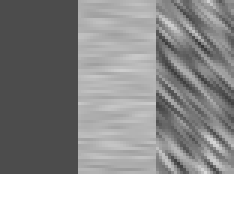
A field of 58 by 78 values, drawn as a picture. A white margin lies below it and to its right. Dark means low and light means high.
The table splits into one row of 3 panels. Panel 1,1: low, flat. Panel 1,2: high, streaked across, faint in contrast. Panel 1,3: middling, slanting down to the right, strong in contrast.
